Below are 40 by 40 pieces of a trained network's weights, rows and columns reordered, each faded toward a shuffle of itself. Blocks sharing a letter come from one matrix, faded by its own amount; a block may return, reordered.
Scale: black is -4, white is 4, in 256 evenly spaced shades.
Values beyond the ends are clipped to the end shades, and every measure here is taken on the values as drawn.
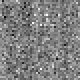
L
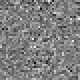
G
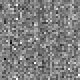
L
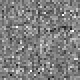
L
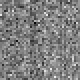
L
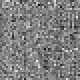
L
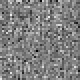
L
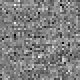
G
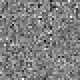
G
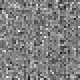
L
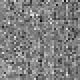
L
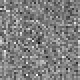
L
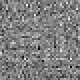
G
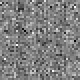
L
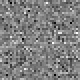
G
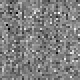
L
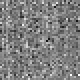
L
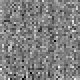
L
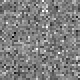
G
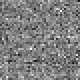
G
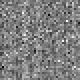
L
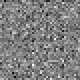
G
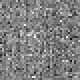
L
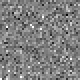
G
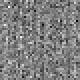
L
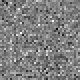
G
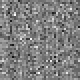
L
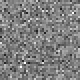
G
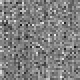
L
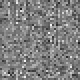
L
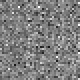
G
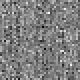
L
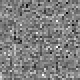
G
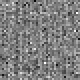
L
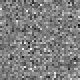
G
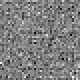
G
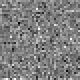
G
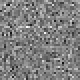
G
